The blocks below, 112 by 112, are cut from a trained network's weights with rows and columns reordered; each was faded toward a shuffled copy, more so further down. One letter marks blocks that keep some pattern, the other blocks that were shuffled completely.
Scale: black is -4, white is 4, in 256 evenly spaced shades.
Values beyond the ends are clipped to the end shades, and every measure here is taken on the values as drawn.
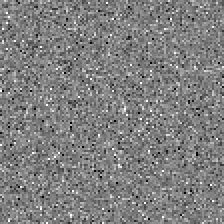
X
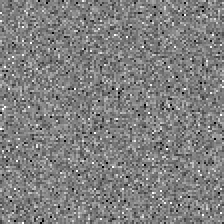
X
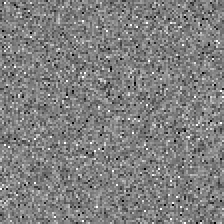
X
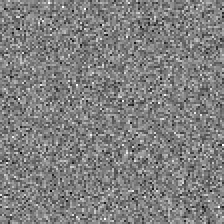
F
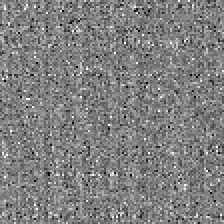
F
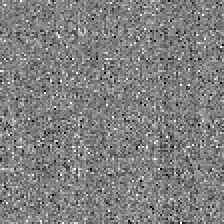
F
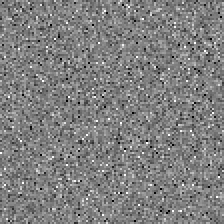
X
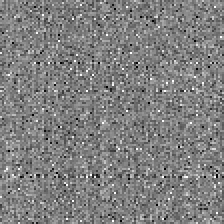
F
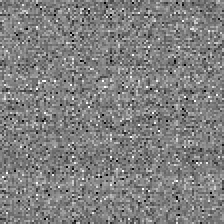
F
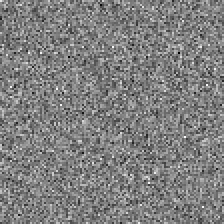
F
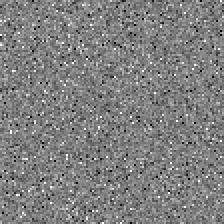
X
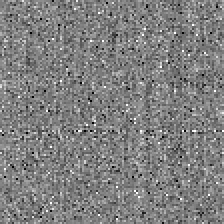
F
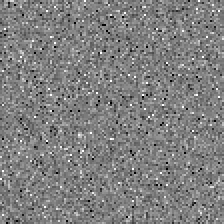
X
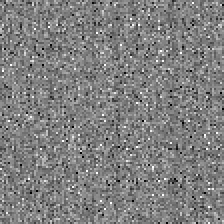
F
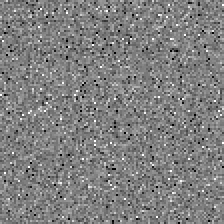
X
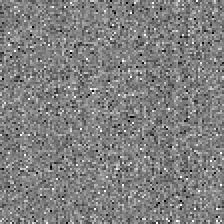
F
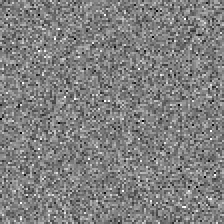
X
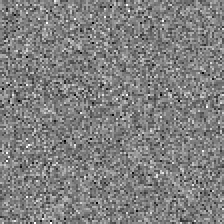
F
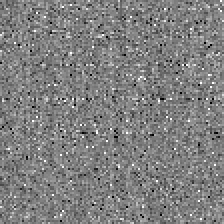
F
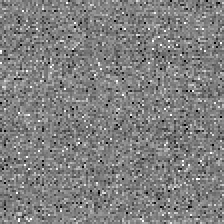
F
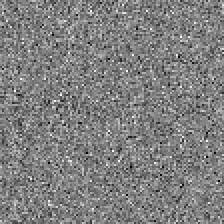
F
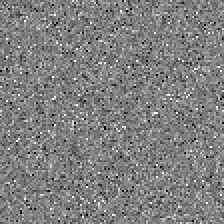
X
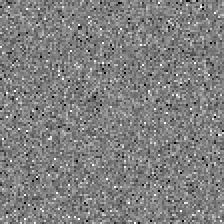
X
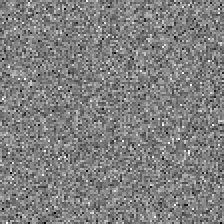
X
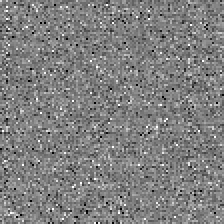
F
